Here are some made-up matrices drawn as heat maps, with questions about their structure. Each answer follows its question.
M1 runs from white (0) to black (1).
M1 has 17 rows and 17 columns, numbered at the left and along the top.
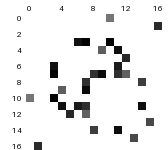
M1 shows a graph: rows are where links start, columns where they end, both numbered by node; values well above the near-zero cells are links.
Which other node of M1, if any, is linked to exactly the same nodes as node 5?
none
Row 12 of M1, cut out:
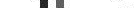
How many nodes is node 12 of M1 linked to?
2
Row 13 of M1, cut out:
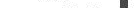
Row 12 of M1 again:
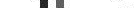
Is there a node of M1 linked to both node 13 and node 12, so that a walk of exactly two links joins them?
no
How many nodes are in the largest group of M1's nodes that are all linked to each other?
2
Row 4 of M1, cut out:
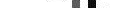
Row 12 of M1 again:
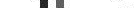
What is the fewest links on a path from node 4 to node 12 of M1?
3
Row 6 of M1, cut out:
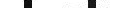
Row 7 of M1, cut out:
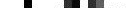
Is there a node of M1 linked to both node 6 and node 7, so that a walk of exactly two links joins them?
yes
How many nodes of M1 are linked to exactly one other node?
6
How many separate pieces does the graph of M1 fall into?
4
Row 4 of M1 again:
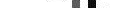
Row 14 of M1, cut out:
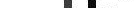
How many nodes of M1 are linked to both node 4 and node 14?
1
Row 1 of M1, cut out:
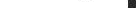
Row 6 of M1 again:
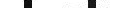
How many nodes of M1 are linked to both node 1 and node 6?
0
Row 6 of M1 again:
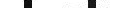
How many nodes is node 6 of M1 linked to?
2
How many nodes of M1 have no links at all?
1
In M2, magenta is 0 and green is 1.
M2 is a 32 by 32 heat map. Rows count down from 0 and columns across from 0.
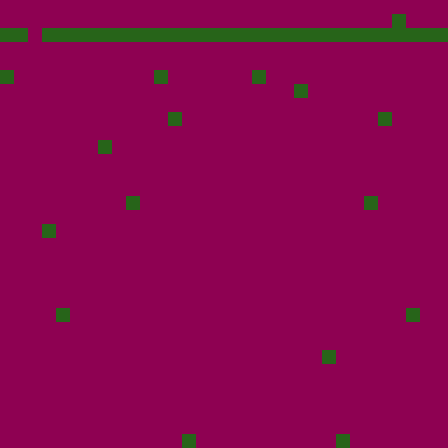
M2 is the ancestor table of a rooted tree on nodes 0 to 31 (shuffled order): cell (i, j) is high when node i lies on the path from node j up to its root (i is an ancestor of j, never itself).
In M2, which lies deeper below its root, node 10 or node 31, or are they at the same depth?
the same depth
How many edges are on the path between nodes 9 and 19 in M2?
3
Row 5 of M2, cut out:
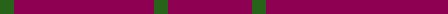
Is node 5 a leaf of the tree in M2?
no
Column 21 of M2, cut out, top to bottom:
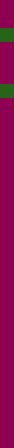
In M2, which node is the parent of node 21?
6
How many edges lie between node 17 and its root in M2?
1
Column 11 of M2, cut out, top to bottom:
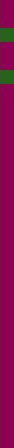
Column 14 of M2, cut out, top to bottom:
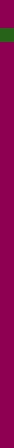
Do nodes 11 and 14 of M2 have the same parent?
no
